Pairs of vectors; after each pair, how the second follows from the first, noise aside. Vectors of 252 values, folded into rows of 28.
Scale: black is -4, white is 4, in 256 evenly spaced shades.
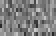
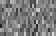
sign-scrambled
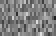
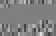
partly zeroed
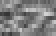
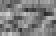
negated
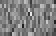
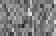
sign-scrambled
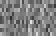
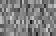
negated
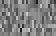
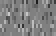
partly zeroed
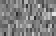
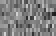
negated
